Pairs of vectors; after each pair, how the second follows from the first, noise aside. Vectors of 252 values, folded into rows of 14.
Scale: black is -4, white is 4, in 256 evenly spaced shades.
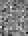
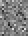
shuffled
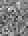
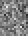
shuffled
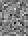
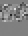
partly zeroed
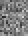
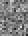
shuffled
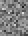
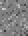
partly zeroed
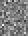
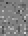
partly zeroed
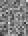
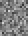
shuffled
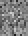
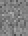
shrunk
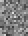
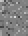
partly zeroed
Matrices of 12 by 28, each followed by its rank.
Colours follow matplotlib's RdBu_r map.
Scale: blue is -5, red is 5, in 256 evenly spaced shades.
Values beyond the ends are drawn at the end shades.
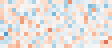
full rank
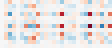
two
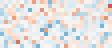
full rank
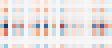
one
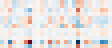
two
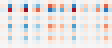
one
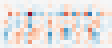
two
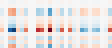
one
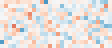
full rank
